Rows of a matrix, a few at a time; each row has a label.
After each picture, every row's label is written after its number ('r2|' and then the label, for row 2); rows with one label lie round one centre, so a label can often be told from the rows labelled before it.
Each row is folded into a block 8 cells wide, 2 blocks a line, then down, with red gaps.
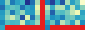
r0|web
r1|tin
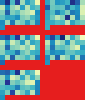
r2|tin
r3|web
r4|tin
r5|tin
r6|tin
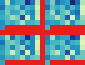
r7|web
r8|web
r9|web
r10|web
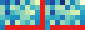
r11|tin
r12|tin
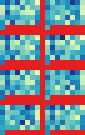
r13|tin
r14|web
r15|tin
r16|tin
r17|tin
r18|web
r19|web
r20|tin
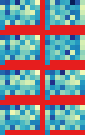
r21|tin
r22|web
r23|tin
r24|web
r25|tin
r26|tin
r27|tin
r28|tin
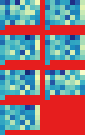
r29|tin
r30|web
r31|web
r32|web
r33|web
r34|tin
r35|web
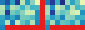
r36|tin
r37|tin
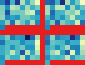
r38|tin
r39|tin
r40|web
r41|web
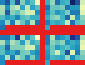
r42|tin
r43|web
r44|tin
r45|web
